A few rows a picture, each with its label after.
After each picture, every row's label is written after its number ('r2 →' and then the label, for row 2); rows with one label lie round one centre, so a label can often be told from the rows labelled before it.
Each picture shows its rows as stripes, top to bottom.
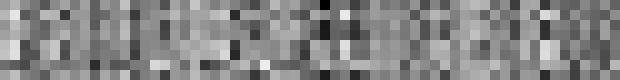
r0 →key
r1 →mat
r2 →key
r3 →key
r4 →mat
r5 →mat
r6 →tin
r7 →key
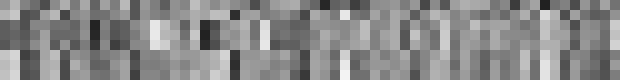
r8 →key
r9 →mat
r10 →tin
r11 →tin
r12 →tin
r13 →mat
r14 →mat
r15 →mat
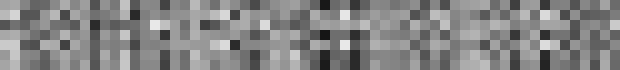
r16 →key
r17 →mat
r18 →tin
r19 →key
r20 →mat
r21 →key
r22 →key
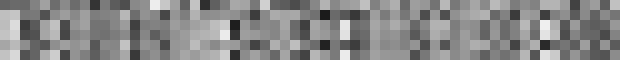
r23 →tin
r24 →key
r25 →mat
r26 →mat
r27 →key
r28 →mat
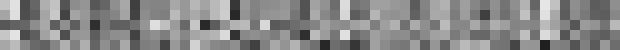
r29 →mat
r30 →mat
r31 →tin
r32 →mat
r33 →key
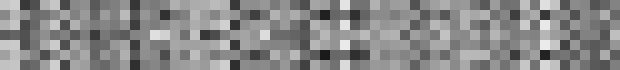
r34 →mat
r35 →key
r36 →mat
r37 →tin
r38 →mat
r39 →key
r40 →mat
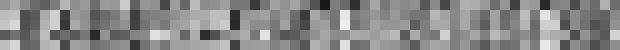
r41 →key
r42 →mat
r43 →mat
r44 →tin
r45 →mat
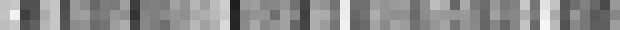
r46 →mat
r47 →mat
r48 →mat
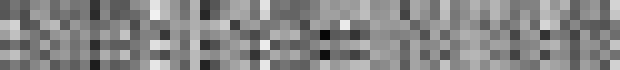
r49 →tin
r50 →tin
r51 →mat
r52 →key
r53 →tin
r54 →key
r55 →tin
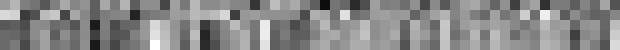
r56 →key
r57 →mat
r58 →tin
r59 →tin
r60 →tin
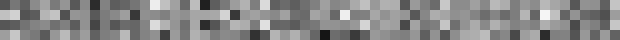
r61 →tin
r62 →mat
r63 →tin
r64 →key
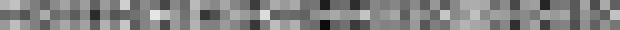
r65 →key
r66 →tin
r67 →key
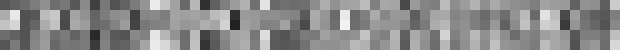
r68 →tin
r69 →mat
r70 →mat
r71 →tin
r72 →tin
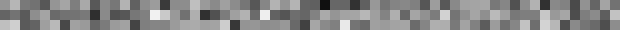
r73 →key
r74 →tin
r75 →mat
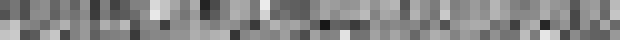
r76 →tin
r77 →tin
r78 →key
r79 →mat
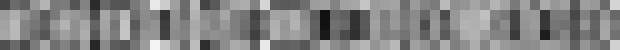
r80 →tin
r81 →key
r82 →key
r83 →key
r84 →tin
